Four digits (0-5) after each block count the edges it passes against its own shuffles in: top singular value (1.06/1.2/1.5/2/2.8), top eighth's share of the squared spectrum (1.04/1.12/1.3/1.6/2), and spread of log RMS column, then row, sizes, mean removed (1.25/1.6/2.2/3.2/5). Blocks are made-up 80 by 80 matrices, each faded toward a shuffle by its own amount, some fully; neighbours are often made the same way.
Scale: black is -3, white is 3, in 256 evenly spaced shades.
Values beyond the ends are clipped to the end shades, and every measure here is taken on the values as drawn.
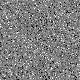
2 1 0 0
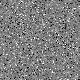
1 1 0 0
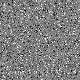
3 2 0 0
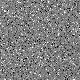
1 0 0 0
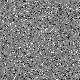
2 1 0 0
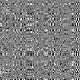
5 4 3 3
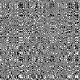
5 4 3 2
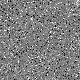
0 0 0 0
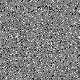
3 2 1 1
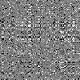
4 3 2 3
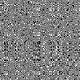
4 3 2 2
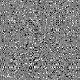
4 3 2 2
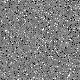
2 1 0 0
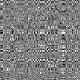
5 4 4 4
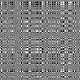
5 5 4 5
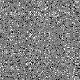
4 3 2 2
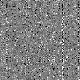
4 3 2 1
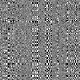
5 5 4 3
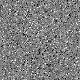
3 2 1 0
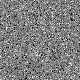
2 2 0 0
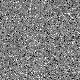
2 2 0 0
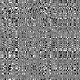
5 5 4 4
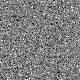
0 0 0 0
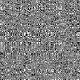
4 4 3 3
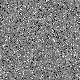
0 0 0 0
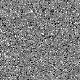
3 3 1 1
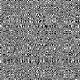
4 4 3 3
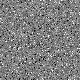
1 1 0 0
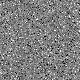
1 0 0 0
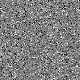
3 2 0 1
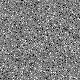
1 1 0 0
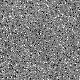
2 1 0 0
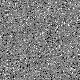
2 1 0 0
